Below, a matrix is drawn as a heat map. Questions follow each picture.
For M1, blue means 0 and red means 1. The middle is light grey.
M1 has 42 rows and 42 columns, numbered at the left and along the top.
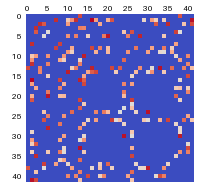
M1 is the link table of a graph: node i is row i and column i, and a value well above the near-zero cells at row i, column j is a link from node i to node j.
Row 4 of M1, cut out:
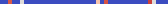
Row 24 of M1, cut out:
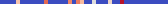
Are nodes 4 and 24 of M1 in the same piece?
yes
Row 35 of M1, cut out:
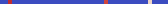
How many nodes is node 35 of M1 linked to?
3
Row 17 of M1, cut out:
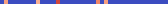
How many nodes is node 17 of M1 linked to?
5
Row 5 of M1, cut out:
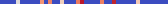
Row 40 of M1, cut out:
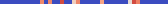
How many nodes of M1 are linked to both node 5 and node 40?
6
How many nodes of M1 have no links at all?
1
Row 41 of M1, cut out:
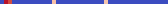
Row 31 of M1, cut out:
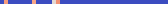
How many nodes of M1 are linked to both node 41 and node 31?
2
